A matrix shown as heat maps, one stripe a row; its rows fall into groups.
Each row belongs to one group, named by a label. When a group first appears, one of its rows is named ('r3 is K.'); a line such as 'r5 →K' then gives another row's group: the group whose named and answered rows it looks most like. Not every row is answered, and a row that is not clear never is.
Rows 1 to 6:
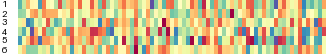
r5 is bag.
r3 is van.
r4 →bag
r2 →bag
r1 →bag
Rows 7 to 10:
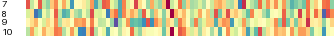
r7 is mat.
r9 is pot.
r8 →van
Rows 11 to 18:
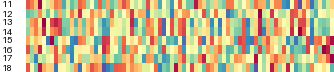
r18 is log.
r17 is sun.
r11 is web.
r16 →mat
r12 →bag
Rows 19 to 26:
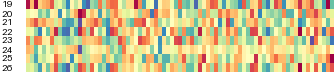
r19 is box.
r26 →van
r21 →log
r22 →van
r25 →sun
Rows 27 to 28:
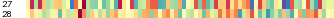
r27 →web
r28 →van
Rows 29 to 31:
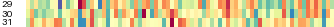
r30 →van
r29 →van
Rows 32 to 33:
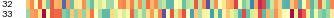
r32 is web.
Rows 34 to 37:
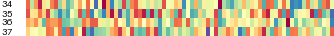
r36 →log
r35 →box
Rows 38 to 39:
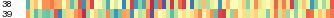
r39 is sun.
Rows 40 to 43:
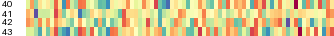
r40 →web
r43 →van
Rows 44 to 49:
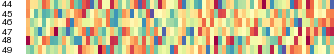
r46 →sun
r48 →box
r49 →bag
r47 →van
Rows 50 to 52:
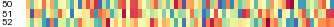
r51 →mat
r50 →log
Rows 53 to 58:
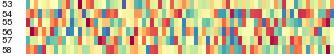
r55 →mat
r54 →box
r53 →pot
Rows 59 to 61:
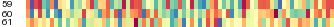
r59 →mat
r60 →mat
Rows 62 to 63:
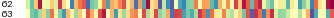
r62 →web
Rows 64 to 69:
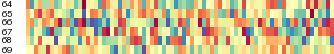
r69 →pot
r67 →mat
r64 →mat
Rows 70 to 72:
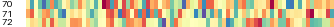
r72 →bag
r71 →box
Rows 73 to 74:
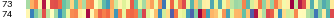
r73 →pot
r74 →bag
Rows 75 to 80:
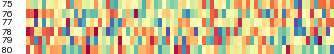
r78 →log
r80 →log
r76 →box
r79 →web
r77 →sun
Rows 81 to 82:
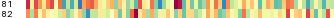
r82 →box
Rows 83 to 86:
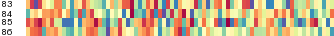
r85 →log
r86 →log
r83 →web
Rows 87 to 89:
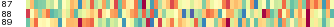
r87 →van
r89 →pot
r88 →box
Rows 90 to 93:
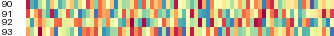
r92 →bag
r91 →mat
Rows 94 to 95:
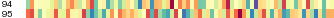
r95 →web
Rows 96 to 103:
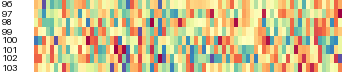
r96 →sun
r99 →van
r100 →bag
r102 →box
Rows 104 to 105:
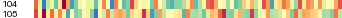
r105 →box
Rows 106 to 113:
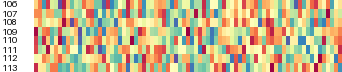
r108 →web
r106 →web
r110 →mat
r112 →log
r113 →box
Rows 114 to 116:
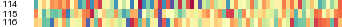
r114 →pot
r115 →sun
